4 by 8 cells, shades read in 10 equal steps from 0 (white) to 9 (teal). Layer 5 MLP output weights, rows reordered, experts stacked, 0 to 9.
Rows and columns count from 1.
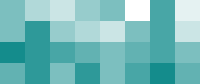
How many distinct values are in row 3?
5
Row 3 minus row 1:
4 5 5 2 0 6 0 4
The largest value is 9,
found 2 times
